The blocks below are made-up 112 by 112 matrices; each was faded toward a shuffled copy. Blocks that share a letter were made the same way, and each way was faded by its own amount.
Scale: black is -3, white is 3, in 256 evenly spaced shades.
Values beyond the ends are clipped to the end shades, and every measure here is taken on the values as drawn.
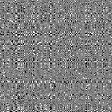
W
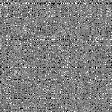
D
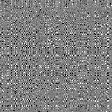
W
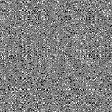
D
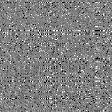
D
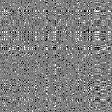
W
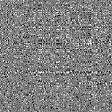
D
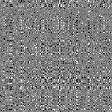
W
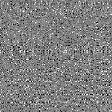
D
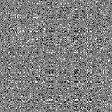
D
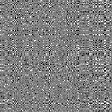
W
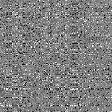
D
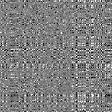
W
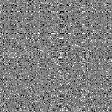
D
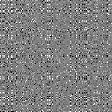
W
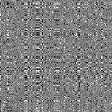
W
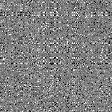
D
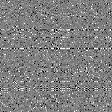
D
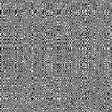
W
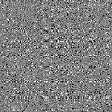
D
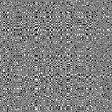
W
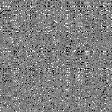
D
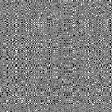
W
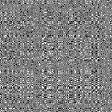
W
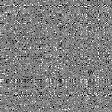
D
